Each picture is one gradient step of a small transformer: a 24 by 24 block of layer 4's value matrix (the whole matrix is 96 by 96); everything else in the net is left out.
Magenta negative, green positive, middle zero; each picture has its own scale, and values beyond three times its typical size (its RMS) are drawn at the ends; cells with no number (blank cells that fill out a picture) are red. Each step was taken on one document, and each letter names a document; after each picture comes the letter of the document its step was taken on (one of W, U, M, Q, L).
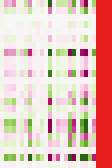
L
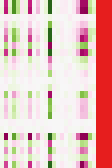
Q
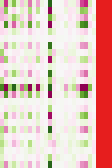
Q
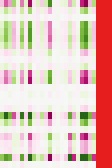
L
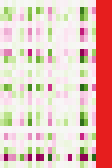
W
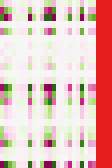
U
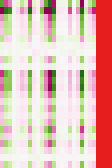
U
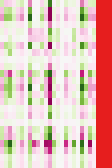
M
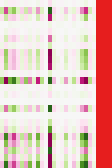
Q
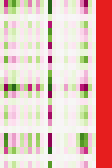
Q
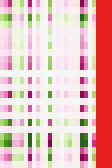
W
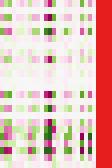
M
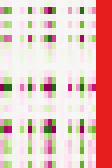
U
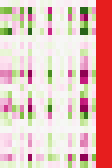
L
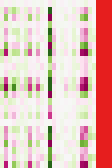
Q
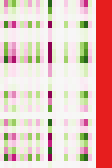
Q
